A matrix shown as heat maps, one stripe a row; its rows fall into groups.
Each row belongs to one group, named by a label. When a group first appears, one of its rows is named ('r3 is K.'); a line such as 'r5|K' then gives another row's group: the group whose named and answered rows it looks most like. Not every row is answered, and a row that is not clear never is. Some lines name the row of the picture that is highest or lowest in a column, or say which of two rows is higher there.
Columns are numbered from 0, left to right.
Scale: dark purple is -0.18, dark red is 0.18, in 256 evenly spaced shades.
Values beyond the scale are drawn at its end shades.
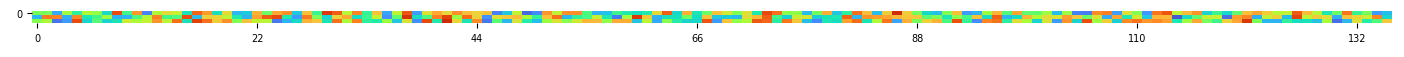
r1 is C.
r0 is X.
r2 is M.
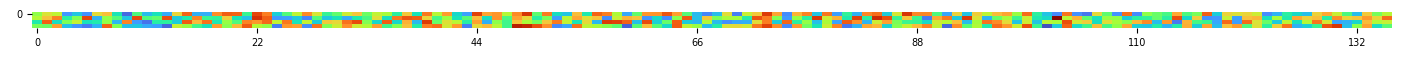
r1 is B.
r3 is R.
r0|R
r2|M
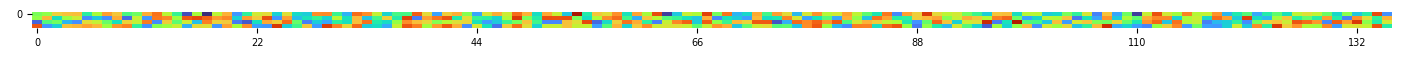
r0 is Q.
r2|B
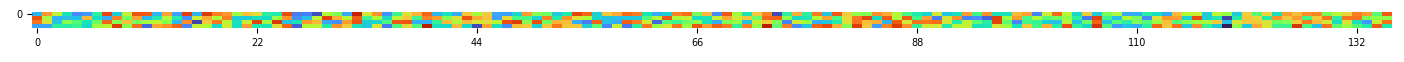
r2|C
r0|B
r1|X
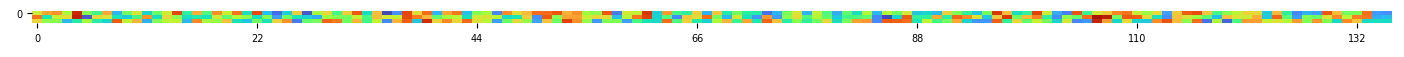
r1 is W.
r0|W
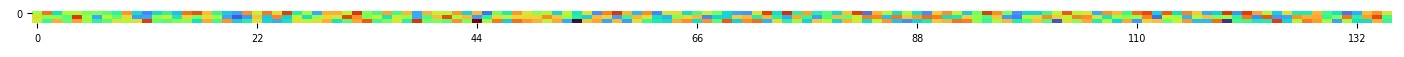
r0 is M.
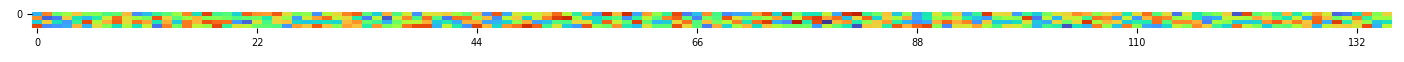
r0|M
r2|B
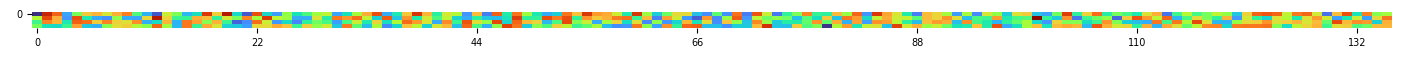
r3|C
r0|B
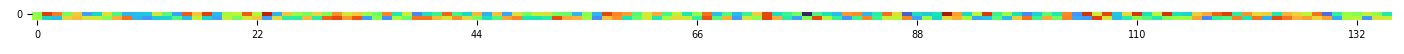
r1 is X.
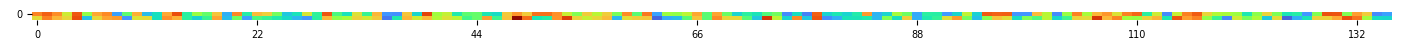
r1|W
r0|W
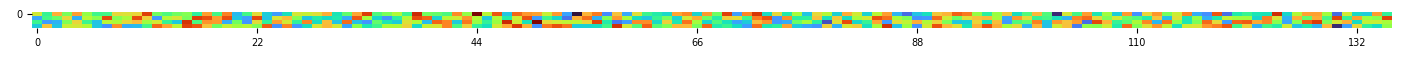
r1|B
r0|Q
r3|M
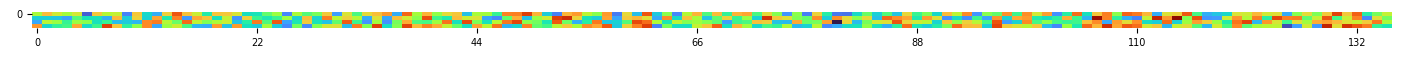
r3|W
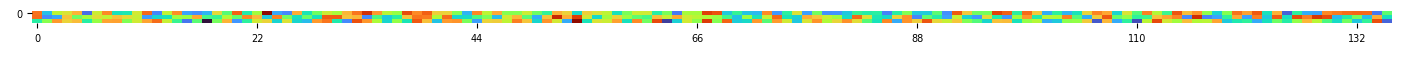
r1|X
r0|W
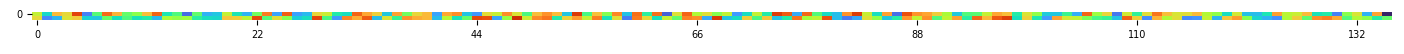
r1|R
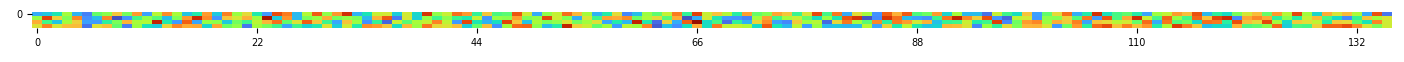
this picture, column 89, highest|2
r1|M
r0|X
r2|C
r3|W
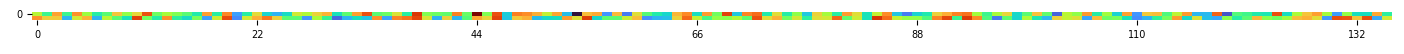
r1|B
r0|Q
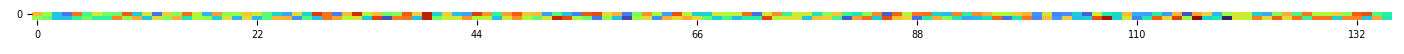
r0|R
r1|X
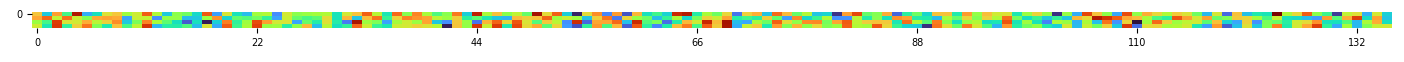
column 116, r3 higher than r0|No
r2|Q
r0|Q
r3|Q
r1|W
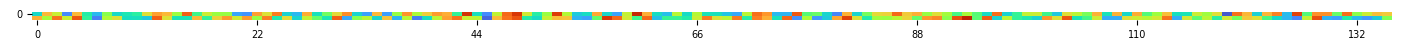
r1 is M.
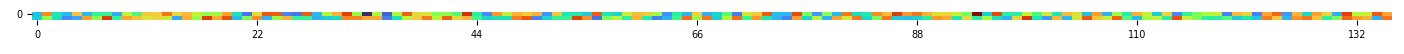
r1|B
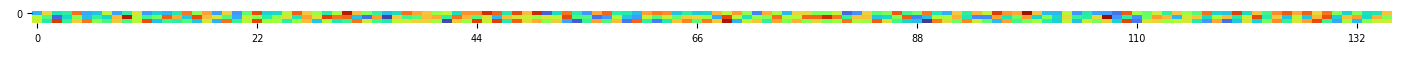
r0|R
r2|Q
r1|X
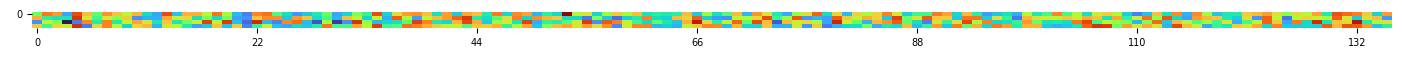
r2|B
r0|B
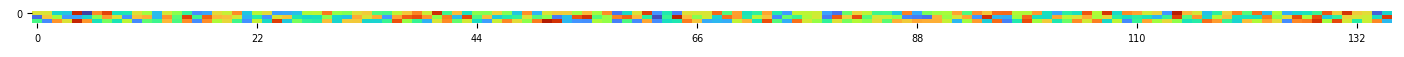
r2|C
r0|W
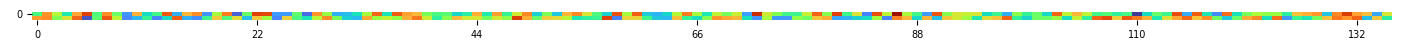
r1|W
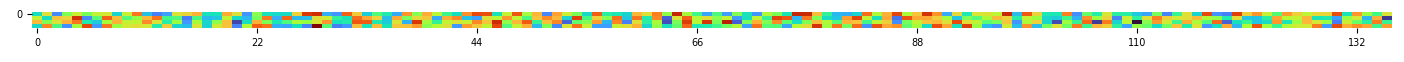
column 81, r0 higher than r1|No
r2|Q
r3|B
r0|R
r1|Q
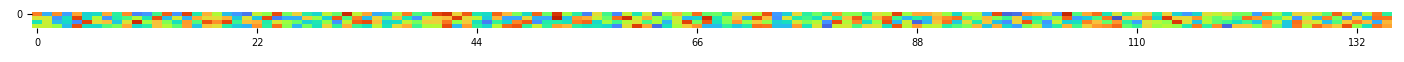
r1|M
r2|B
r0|C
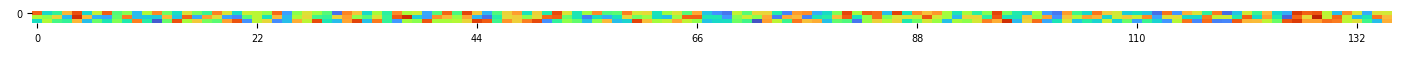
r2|R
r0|C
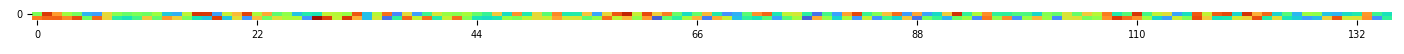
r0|M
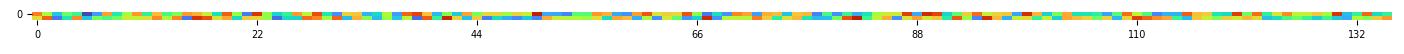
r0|R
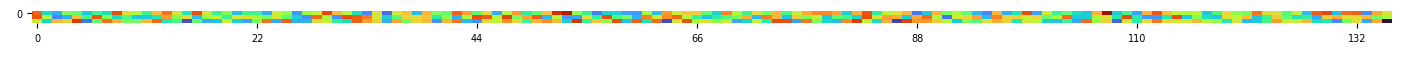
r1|R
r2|Q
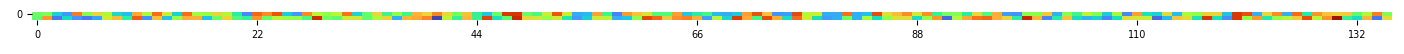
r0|C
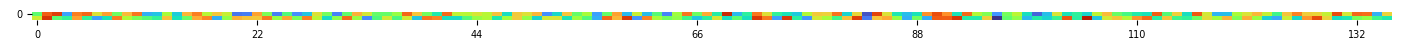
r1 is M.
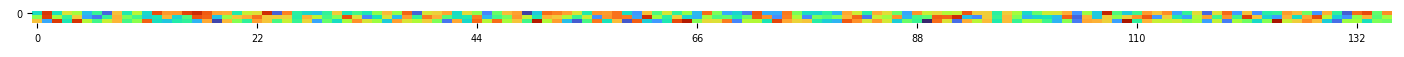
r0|M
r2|Q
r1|M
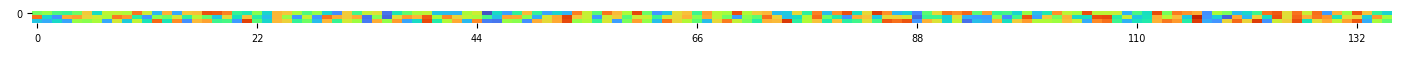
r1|X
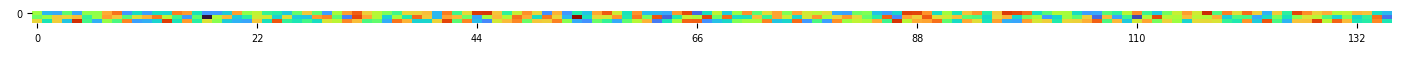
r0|R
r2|C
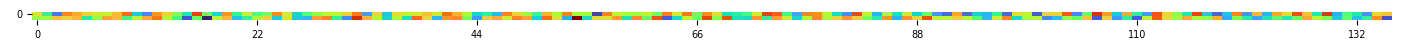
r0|X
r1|Q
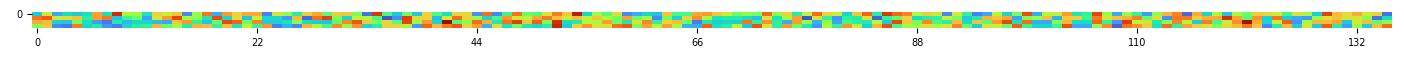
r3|M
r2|R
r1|W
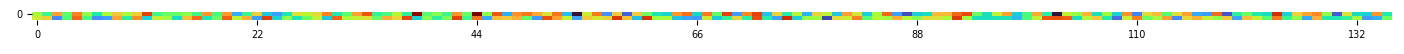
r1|M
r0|Q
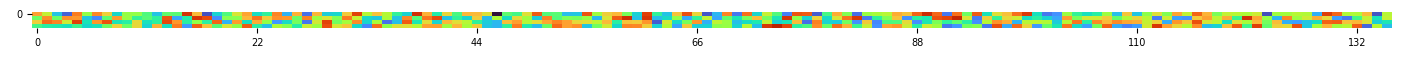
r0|R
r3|X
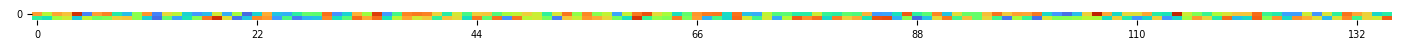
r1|B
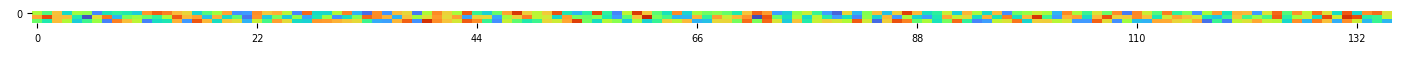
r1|W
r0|C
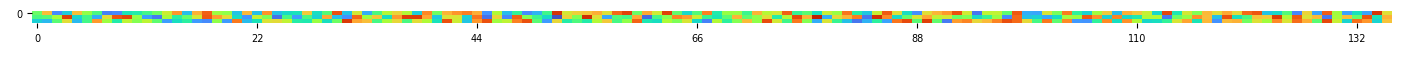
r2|R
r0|M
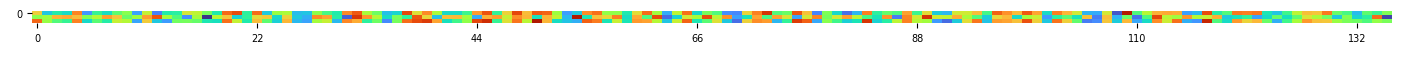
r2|R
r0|R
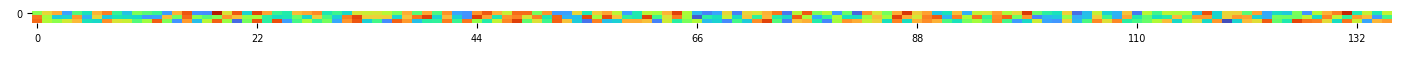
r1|R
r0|R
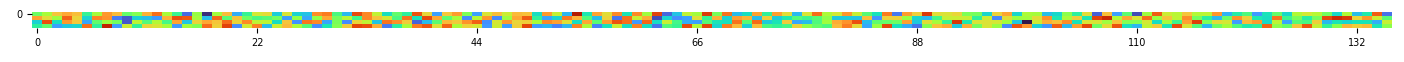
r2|M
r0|Q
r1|W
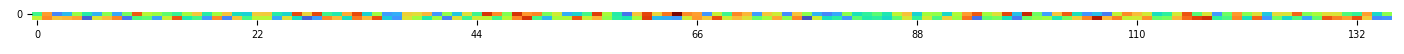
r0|R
